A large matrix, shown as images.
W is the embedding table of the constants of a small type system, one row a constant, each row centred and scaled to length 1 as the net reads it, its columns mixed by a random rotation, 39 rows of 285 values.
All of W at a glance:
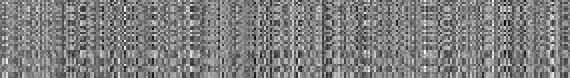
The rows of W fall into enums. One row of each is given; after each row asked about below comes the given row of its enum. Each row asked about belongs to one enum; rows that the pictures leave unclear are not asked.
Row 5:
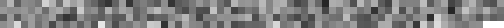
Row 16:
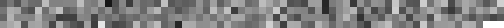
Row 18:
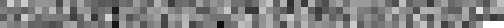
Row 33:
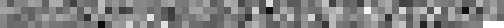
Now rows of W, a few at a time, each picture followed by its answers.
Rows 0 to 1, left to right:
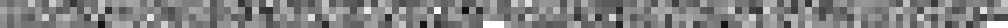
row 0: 33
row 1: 18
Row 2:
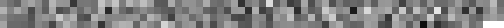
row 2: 33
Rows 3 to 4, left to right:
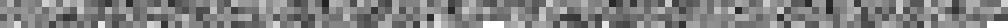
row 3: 5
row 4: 16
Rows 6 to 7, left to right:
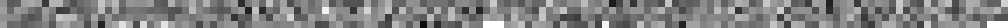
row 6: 33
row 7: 16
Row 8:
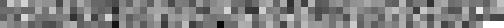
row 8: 18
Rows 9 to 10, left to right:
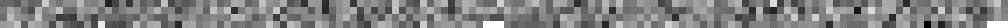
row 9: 16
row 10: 33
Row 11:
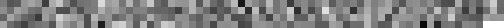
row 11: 33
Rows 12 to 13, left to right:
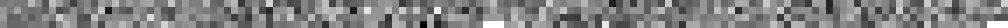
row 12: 33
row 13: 16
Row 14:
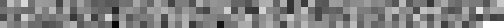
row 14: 18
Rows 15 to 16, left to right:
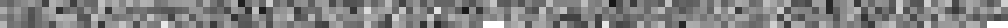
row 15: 33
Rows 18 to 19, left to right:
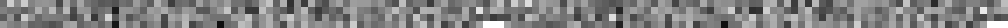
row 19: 18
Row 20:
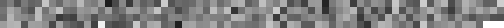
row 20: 16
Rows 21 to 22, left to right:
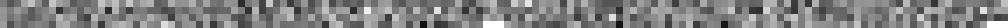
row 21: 33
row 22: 18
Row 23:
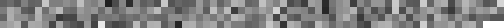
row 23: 16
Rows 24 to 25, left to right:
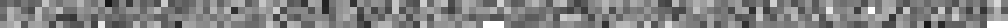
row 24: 16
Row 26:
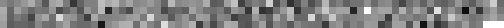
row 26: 33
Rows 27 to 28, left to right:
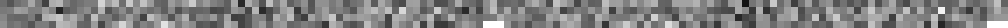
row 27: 33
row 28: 33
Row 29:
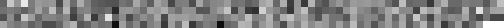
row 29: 18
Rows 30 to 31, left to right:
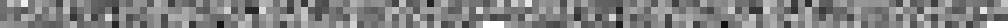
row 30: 18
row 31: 18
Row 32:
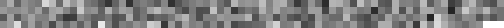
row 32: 5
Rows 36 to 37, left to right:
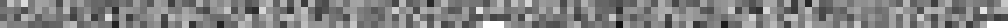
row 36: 18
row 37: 18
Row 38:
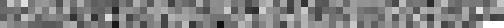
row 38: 18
